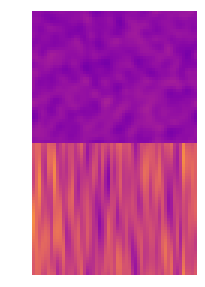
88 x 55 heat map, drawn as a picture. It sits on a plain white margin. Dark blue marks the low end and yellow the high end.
It is made of 2 by 1 panels. Panel 1,1: low, blotchy, faint in contrast. Panel 2,1: middling, streaked downward.
